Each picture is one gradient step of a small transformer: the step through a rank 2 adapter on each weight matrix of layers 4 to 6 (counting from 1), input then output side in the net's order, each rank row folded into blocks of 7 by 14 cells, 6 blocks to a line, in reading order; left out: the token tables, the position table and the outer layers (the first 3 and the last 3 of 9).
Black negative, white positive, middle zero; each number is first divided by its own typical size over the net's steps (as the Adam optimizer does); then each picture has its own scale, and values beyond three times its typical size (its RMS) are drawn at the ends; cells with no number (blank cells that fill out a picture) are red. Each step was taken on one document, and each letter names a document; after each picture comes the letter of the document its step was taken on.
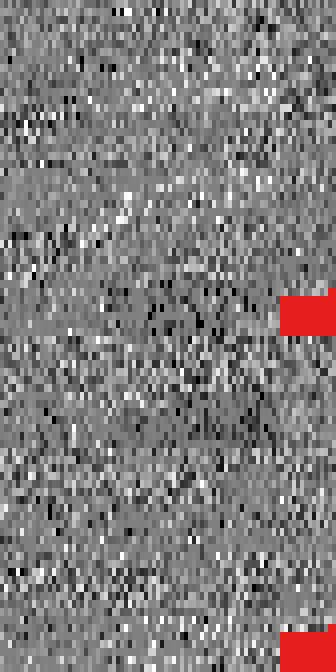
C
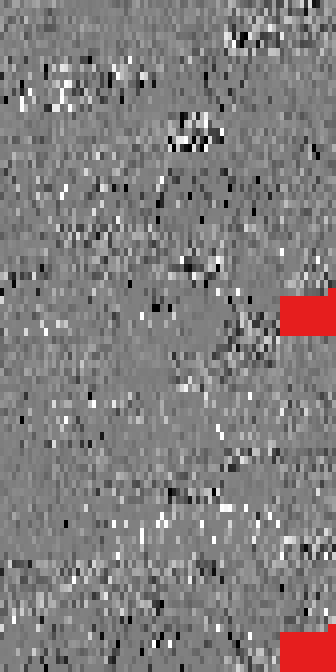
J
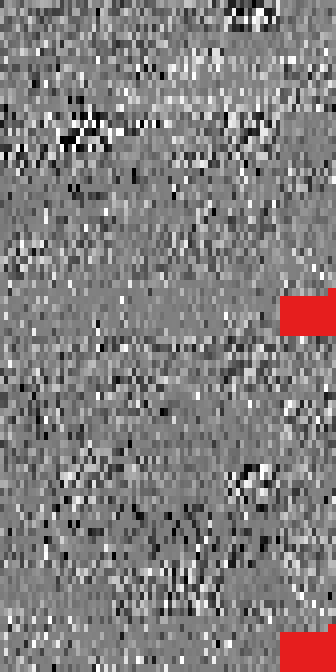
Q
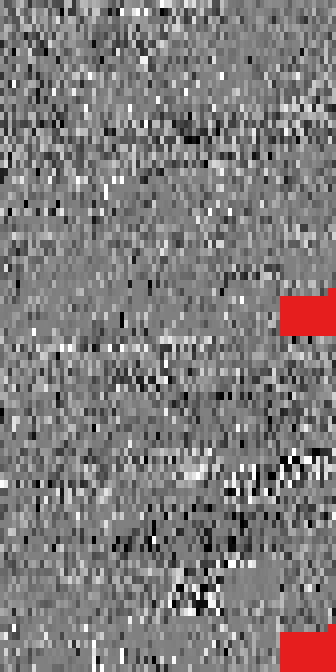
Q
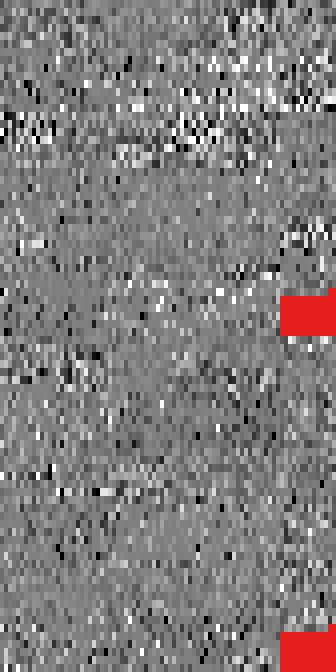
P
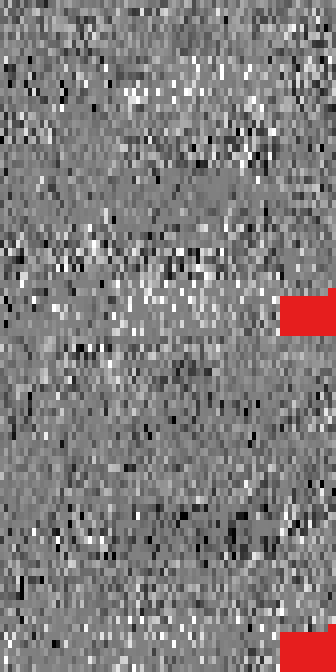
P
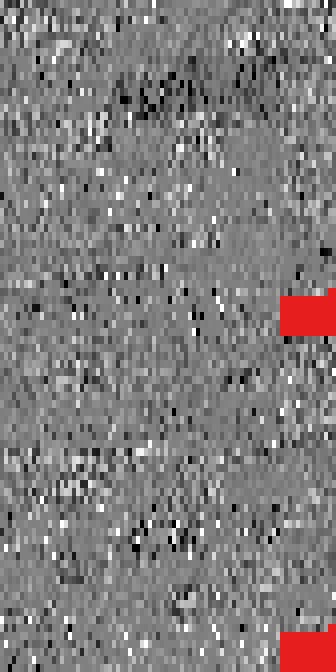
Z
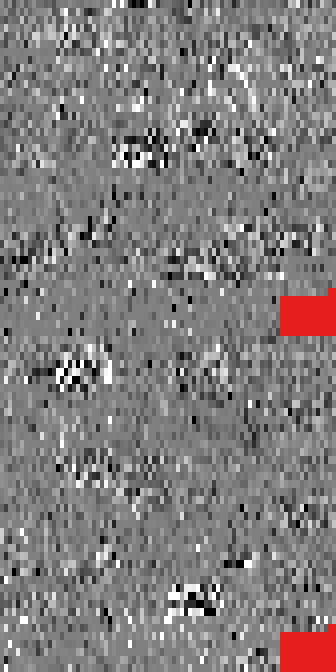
P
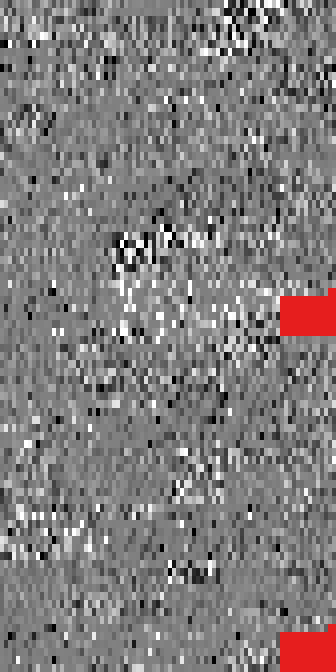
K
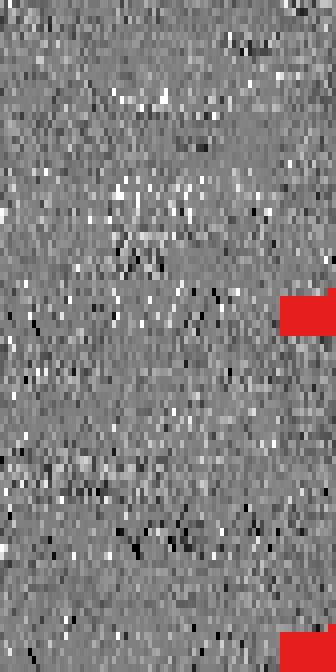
Z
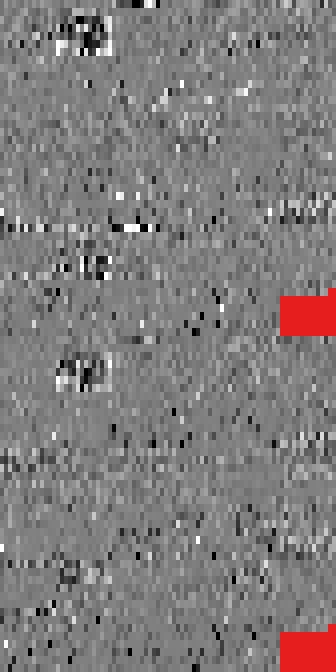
Z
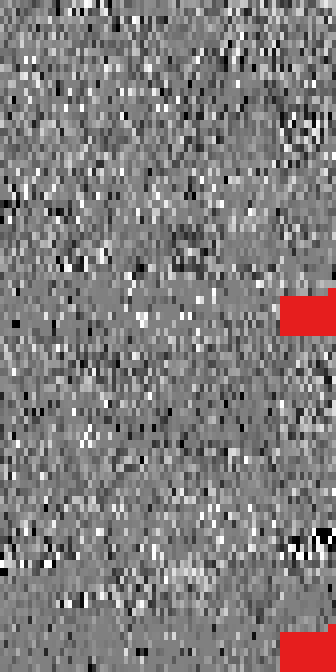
K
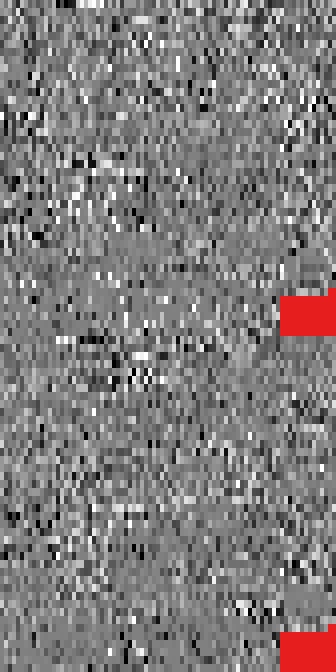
K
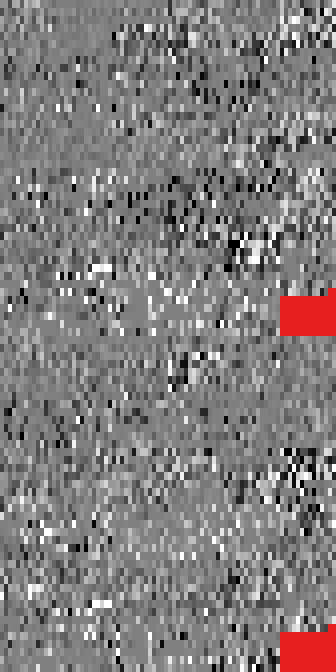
C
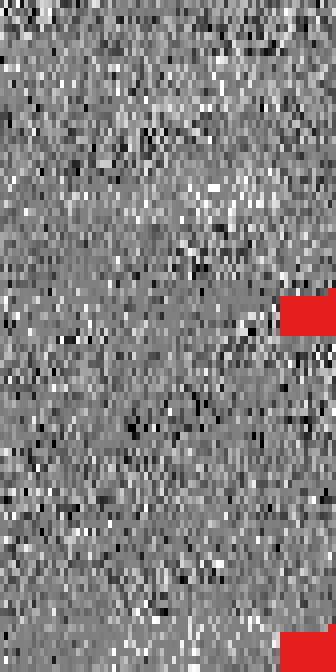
K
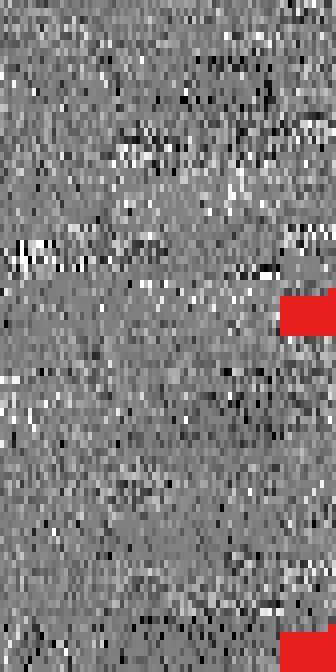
P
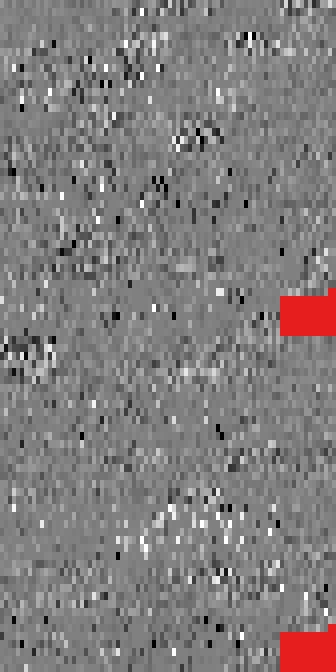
J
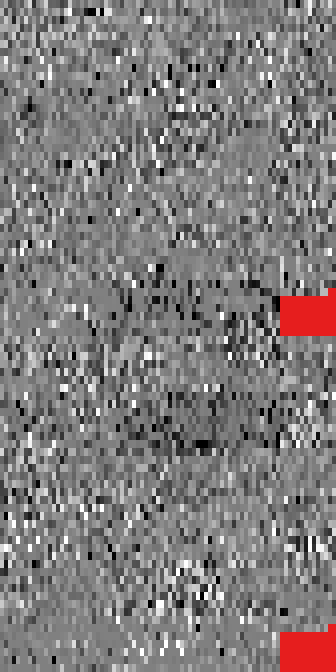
K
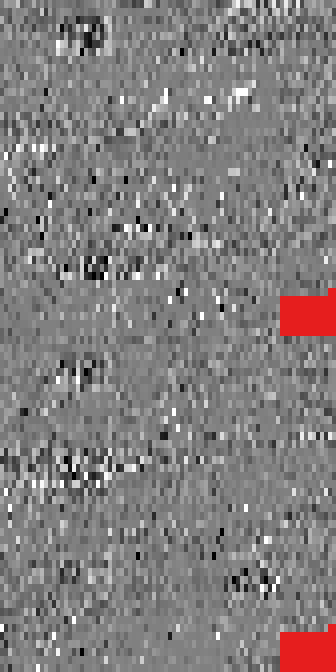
Z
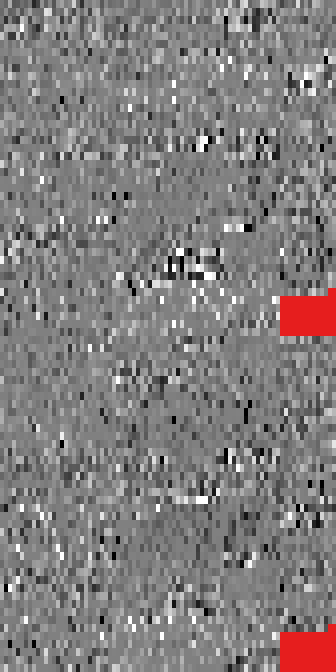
P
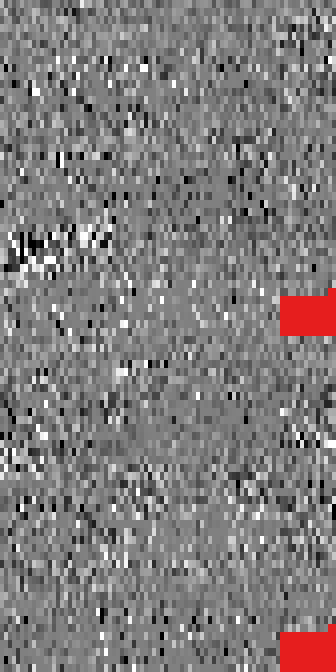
P
